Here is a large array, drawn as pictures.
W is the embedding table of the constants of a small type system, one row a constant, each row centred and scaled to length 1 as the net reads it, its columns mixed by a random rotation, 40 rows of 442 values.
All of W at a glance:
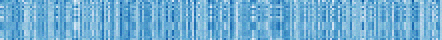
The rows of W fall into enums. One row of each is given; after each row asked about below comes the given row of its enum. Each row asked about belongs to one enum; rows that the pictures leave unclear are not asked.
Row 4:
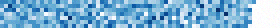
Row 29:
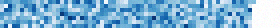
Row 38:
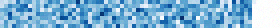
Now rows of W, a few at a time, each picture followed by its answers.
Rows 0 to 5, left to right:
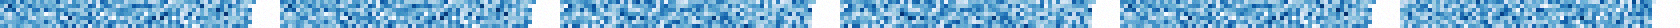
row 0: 4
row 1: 4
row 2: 29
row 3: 29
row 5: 38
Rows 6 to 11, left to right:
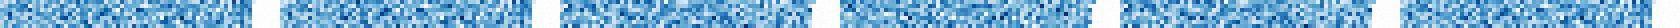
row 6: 38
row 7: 38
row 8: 29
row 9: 4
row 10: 29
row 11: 38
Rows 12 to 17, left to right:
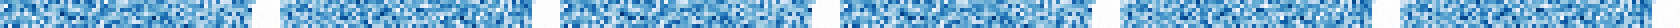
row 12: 29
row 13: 38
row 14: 29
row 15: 29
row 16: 38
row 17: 38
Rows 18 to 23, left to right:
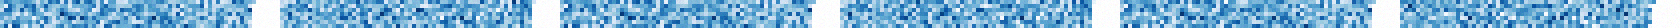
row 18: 29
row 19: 38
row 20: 29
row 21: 38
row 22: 29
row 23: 4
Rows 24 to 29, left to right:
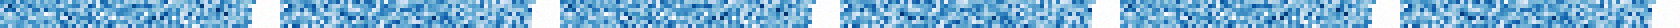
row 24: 4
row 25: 29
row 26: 4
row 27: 29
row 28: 4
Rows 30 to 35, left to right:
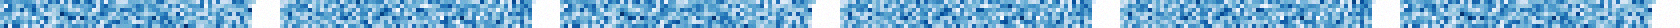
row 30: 29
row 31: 38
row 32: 29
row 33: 38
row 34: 38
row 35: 29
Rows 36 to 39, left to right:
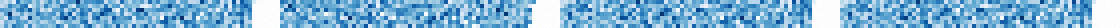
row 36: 38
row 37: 4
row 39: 38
